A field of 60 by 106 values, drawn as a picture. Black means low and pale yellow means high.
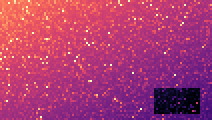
The ninth with the lowest average is the bottom right. The top left is the ninth with the highest average. There are no regular stripes. Values rise toward the top left. In the bottom right lies a patch that is lower than the rest.
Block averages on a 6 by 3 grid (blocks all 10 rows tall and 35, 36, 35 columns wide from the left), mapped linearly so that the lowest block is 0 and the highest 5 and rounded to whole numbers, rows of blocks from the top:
5 4 3 / 5 4 3 / 4 3 2 / 4 3 2 / 3 2 1 / 3 2 0
